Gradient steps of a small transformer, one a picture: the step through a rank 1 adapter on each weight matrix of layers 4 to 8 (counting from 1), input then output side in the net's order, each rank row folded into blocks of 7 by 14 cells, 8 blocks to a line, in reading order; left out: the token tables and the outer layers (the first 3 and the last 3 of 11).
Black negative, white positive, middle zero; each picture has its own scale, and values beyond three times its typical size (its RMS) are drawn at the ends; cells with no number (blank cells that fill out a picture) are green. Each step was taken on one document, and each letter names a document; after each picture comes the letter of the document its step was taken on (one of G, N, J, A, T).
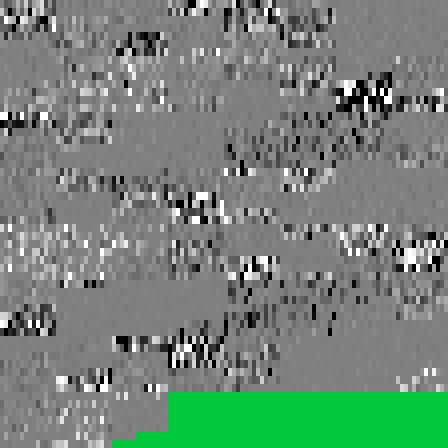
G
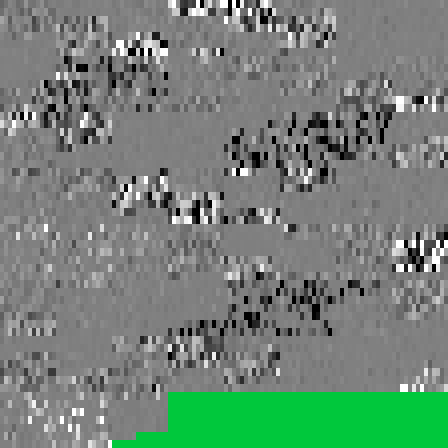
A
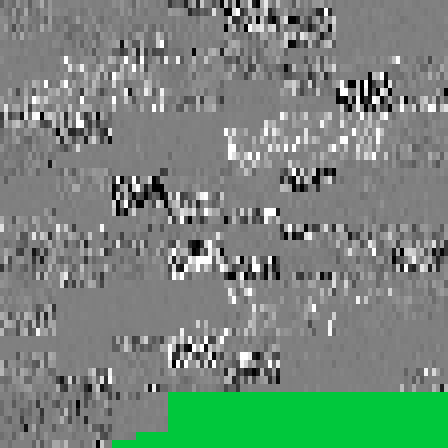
G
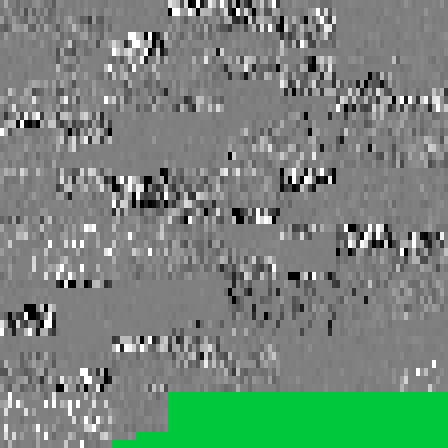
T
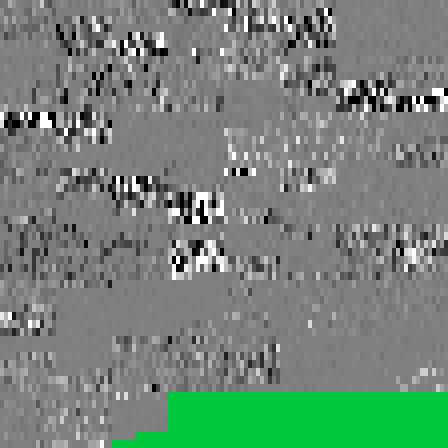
G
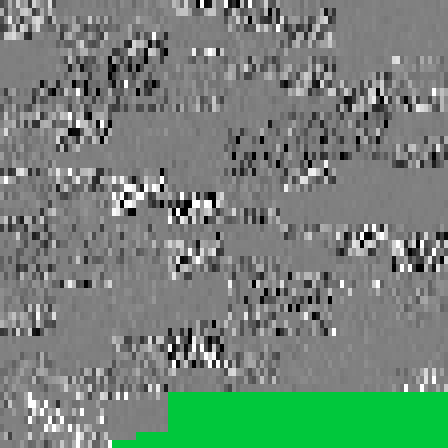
A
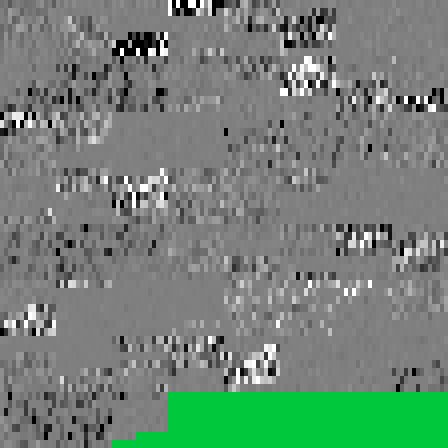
T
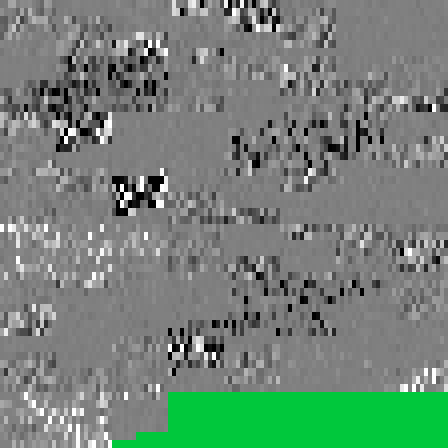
A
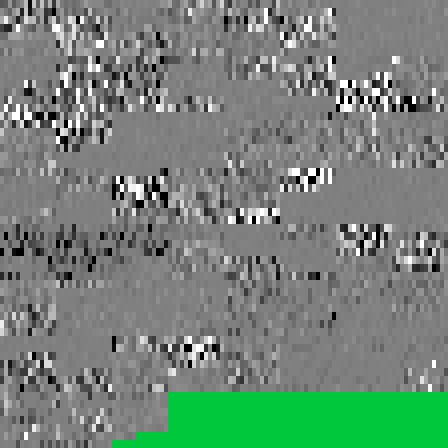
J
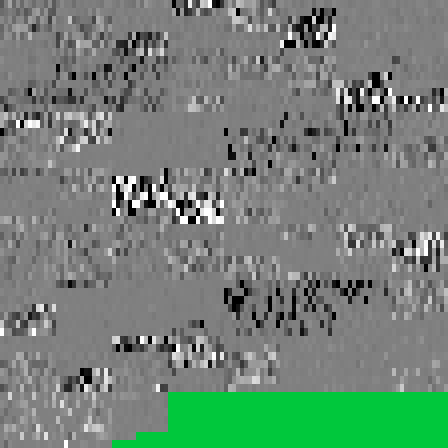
T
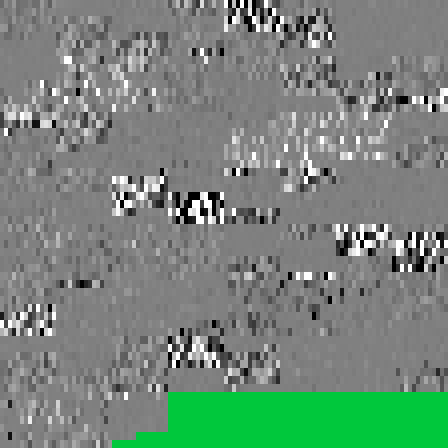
A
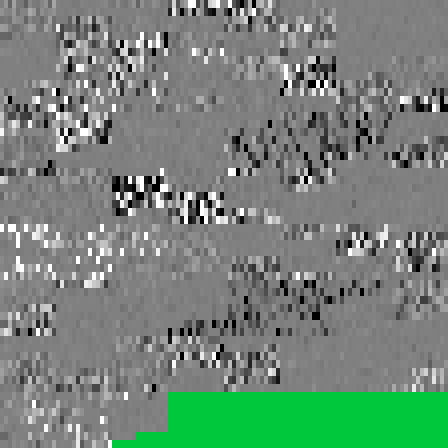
A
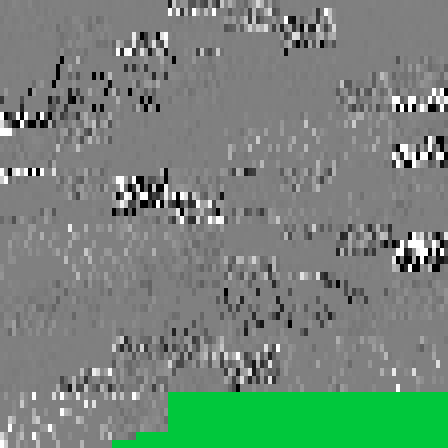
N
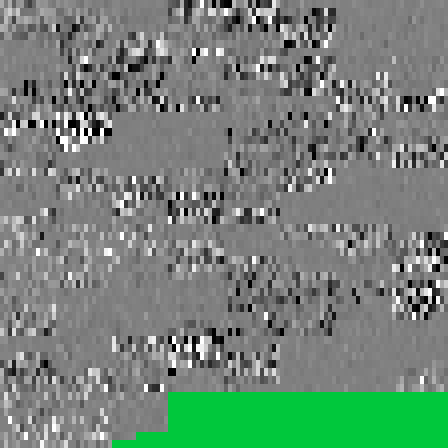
J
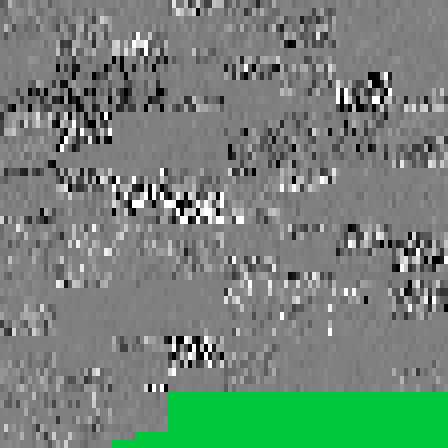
T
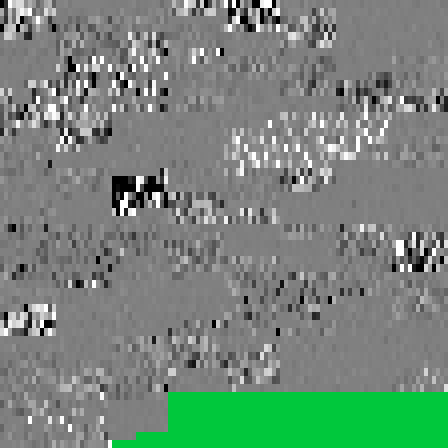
A
